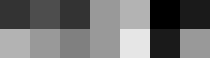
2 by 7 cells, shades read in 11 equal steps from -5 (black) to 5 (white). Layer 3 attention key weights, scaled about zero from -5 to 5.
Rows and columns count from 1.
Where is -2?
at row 1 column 2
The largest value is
4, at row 2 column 5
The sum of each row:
-14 5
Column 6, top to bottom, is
-5 -4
